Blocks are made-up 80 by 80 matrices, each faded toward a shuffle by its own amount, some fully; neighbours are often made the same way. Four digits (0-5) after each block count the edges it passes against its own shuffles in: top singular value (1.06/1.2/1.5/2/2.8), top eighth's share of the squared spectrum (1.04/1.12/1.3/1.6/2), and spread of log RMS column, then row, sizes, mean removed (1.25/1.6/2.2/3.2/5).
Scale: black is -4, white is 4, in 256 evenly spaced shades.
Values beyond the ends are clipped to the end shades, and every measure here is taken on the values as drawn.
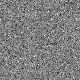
0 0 0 0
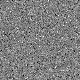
0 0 0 0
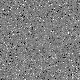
0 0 0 0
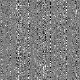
2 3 4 0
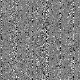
2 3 3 0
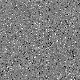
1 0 1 0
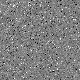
0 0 0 0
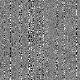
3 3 4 0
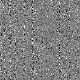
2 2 3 0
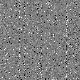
2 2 2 0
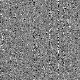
2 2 3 0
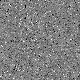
0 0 0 0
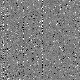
2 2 2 0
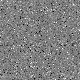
2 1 0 0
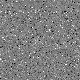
2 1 0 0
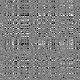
5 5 3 3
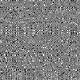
4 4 2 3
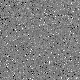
2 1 0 0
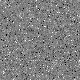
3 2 0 0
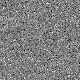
0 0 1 0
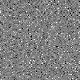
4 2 1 1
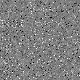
3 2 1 1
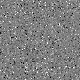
3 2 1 0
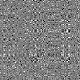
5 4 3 3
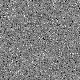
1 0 0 0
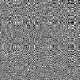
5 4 3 3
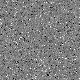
0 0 0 0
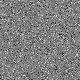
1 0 0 0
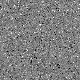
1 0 0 0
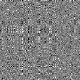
4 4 3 2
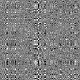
5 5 3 3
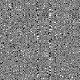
4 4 2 2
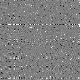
4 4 1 2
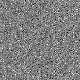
3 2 1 0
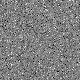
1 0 0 0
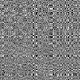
5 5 3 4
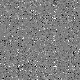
2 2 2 1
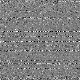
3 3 0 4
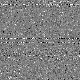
2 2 0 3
